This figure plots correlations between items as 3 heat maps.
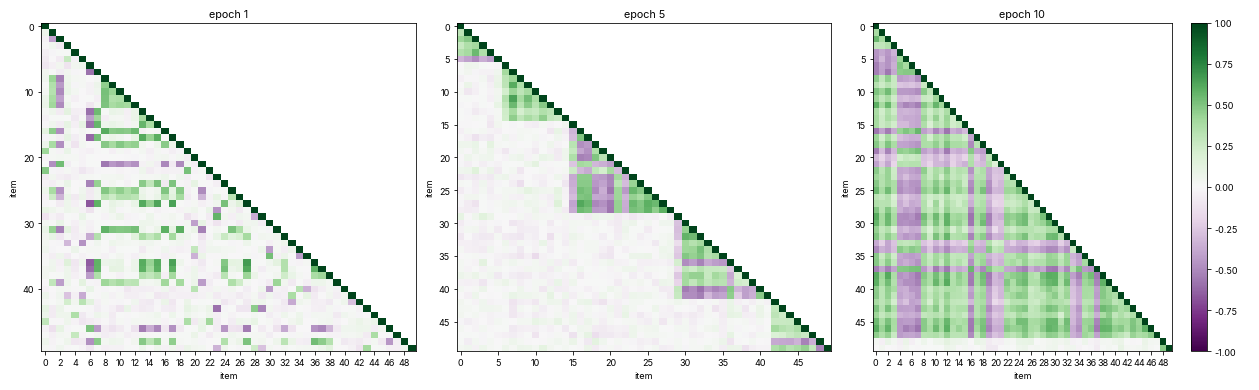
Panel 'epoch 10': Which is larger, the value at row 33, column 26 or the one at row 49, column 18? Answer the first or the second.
the second
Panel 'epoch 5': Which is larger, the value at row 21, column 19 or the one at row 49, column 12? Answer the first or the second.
the second
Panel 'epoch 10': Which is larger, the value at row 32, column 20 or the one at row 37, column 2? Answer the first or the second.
the first
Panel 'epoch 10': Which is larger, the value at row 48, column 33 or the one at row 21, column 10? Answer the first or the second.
the first
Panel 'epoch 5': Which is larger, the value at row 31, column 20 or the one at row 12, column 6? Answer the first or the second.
the second
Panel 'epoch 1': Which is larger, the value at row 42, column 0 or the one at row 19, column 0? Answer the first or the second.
the second
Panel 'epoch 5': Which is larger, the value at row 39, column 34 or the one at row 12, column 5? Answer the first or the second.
the first
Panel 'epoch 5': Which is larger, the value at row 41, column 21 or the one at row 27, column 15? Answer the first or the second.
the first
